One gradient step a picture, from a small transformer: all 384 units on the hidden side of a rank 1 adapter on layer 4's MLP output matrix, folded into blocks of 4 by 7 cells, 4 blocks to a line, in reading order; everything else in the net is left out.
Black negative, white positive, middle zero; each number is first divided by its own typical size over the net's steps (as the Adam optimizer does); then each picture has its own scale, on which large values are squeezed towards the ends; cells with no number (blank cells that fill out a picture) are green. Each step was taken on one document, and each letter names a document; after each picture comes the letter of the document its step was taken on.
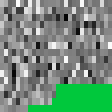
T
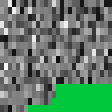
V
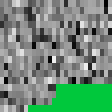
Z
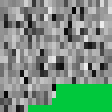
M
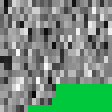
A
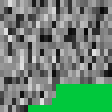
V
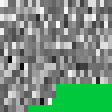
T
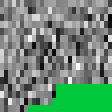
M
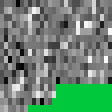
A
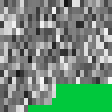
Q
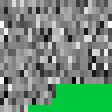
Z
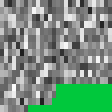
T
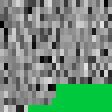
Z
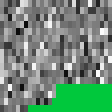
Q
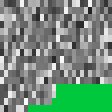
A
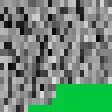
Q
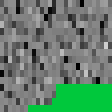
A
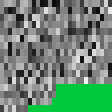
V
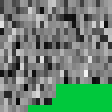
T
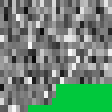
V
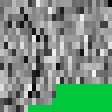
M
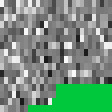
T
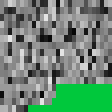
V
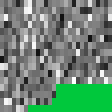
M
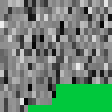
Z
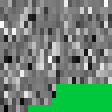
Z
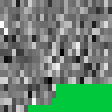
Z
